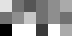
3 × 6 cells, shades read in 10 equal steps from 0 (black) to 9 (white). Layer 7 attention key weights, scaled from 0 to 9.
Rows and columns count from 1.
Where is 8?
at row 1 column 1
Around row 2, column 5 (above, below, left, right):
5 9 4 4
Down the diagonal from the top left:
8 5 9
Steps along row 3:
up same down up down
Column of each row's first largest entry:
1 3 2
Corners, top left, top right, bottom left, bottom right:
8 6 0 6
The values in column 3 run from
3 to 9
